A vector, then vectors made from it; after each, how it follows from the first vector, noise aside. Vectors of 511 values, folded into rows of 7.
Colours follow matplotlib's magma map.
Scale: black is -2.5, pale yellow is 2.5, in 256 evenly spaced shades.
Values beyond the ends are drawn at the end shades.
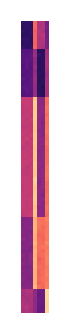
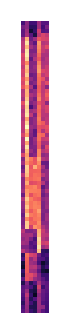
wrapped around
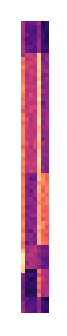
wrapped around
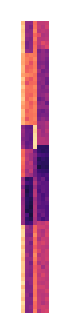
wrapped around
